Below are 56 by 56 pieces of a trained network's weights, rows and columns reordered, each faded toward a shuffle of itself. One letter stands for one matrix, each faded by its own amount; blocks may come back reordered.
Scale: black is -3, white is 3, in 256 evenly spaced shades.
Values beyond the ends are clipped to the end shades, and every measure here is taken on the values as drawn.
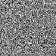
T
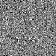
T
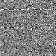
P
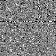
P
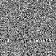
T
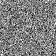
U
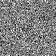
U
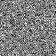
U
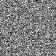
U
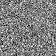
U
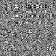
T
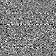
P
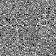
P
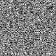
T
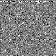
P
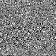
T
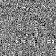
T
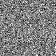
U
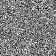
U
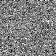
U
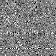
P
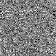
T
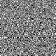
T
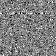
P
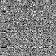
T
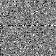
P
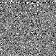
P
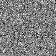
U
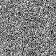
U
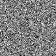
U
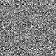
T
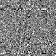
T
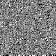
P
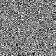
T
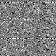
P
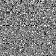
P
